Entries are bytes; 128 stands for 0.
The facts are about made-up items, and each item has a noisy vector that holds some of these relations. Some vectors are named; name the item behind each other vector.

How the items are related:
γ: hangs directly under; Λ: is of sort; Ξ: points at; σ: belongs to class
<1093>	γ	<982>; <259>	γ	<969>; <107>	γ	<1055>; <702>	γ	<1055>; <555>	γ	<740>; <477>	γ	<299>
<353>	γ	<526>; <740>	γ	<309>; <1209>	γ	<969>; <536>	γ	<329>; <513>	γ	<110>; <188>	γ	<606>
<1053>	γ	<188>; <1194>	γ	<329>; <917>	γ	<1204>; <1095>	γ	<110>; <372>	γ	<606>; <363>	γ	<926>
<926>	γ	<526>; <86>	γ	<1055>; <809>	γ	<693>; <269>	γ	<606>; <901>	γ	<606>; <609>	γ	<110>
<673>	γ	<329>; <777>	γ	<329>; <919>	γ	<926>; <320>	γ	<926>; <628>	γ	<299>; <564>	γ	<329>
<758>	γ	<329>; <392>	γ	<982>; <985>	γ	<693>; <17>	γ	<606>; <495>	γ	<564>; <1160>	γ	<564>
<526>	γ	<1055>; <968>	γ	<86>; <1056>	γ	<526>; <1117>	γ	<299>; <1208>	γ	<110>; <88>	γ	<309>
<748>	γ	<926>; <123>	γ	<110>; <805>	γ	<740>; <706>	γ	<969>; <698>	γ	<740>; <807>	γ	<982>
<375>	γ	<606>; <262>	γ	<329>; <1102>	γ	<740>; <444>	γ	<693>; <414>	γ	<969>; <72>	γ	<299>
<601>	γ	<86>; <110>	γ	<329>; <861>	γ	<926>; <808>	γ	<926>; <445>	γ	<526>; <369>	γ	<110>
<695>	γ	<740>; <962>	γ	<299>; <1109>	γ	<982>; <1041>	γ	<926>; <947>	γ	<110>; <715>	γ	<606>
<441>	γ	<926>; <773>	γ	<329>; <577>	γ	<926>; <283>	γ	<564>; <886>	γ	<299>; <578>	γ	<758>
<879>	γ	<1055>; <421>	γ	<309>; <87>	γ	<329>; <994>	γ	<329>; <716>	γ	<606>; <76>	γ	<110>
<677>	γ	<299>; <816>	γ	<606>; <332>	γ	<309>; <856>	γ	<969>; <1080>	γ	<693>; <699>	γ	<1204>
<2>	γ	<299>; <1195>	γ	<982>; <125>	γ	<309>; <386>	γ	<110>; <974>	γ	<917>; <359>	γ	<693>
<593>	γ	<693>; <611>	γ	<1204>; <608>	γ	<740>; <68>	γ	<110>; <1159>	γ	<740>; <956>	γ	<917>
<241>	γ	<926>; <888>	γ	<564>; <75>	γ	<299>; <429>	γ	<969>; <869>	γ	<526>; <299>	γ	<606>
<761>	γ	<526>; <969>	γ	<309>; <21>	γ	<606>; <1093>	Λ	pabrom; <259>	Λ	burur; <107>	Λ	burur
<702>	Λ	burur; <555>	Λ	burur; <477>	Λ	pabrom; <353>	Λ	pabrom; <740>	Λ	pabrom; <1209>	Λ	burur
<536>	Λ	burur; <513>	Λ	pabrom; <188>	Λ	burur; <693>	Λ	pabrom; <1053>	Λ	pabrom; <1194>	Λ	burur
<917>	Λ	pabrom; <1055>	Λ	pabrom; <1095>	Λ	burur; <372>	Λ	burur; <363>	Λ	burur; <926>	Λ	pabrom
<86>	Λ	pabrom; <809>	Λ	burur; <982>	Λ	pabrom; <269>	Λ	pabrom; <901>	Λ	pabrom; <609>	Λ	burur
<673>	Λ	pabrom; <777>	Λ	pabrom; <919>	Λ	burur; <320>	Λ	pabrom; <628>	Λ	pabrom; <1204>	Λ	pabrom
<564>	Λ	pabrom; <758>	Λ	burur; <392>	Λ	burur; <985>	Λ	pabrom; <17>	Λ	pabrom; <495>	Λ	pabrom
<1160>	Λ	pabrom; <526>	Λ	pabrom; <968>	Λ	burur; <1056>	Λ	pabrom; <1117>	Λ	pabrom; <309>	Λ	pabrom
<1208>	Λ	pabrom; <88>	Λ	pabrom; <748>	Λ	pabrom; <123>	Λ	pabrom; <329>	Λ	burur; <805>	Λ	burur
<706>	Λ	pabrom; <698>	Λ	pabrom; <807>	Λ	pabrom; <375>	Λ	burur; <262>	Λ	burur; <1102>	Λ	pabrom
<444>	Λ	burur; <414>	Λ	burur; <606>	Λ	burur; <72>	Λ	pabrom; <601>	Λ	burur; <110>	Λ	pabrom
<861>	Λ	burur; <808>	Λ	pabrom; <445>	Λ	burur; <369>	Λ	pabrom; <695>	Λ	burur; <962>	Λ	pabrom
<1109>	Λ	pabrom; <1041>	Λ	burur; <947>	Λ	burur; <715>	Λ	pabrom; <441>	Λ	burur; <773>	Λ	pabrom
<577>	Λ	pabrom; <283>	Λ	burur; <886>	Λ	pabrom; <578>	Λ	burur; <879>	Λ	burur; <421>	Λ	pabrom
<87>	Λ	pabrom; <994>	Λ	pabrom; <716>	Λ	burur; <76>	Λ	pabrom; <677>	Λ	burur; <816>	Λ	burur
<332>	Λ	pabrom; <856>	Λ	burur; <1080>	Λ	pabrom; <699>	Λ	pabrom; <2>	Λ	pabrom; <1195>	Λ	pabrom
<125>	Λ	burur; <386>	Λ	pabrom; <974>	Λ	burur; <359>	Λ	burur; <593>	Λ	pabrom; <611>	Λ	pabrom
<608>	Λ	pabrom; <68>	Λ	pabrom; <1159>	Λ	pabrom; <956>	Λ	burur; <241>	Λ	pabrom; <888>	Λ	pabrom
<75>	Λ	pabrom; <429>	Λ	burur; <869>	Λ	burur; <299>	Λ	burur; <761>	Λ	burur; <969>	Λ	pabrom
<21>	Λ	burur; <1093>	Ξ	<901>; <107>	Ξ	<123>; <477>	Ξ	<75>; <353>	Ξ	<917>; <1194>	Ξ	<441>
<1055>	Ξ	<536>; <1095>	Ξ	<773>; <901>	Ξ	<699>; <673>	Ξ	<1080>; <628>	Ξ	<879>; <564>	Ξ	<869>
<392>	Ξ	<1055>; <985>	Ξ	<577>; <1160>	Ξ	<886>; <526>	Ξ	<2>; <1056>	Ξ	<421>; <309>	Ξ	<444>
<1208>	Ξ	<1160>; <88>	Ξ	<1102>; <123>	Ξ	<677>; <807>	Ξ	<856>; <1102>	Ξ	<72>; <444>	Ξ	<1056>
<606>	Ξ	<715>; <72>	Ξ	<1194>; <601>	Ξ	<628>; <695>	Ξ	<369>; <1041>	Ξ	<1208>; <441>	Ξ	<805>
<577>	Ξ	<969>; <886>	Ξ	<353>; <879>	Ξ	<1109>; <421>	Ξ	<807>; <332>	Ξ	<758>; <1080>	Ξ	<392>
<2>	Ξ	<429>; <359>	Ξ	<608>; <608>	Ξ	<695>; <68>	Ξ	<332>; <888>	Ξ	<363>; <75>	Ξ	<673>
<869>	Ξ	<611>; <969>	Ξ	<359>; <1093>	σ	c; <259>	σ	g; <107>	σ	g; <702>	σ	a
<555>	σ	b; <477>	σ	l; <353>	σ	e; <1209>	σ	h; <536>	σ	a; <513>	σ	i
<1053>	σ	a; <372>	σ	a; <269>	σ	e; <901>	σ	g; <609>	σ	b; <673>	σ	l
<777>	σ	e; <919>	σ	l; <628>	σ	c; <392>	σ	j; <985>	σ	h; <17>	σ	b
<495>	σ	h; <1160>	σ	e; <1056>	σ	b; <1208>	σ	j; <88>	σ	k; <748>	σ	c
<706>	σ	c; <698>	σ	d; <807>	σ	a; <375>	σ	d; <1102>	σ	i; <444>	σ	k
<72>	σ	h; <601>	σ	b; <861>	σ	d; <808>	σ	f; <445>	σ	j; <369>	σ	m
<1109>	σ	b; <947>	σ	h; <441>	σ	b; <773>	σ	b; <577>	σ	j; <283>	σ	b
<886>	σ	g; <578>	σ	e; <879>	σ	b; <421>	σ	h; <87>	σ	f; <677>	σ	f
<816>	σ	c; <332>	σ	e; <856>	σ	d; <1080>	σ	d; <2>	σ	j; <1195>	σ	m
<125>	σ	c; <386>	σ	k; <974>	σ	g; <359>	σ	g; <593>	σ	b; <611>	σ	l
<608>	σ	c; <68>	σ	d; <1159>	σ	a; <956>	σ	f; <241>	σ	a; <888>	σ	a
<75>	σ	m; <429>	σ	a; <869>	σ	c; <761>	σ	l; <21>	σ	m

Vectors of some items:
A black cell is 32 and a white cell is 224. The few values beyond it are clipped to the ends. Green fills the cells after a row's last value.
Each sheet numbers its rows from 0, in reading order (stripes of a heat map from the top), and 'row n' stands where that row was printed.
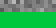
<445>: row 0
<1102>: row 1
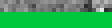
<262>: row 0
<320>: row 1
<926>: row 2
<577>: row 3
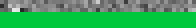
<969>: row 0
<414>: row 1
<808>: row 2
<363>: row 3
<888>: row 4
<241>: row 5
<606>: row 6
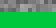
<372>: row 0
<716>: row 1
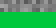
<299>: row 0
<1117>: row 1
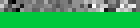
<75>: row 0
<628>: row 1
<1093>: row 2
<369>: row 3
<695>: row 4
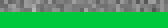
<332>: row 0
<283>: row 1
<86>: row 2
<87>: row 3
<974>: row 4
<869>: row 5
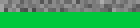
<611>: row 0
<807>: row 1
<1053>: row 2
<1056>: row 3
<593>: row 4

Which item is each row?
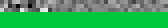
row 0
<1055>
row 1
<985>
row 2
<702>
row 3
<1159>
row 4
<429>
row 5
<68>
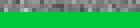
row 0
<1095>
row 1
<386>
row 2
<748>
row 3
<947>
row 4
<706>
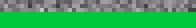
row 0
<125>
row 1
<309>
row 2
<88>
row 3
<564>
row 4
<444>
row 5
<353>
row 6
<917>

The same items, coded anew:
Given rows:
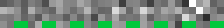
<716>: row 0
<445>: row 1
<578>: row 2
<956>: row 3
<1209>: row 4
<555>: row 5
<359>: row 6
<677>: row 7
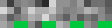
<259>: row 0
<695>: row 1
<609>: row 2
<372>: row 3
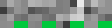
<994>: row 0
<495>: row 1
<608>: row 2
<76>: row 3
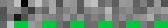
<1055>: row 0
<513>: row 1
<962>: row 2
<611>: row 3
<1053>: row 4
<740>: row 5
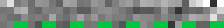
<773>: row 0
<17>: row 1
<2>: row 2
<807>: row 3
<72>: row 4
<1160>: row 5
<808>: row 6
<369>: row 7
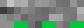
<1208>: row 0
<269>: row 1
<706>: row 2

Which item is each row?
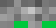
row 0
<1159>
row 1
<125>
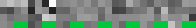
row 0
<386>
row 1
<577>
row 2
<593>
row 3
<421>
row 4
<1093>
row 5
<1102>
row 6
<1095>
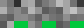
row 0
<441>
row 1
<974>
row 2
<917>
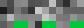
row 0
<526>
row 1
<969>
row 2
<601>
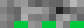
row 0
<332>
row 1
<809>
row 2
<888>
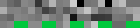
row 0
<879>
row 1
<107>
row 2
<1080>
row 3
<392>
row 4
<1109>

